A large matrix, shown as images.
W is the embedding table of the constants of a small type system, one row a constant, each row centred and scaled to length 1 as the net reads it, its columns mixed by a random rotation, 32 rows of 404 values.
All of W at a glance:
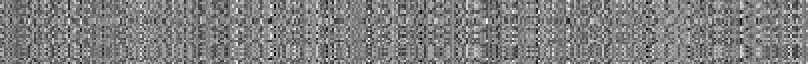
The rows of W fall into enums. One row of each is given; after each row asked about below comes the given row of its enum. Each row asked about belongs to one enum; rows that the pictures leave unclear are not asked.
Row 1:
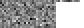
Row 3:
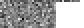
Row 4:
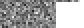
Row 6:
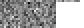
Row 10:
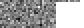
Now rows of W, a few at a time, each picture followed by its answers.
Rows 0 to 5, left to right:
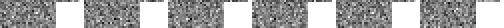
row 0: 4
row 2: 3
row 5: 6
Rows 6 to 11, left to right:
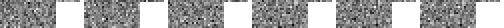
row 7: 3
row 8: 1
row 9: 10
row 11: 10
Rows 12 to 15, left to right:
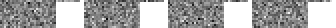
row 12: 6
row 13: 3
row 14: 1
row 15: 4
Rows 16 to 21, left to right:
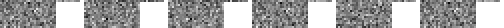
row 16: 6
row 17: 3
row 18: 3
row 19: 6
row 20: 10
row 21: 6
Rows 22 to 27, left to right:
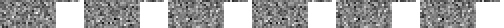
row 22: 4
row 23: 1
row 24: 3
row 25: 1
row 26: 3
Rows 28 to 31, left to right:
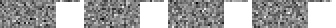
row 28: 1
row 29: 10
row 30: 6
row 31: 4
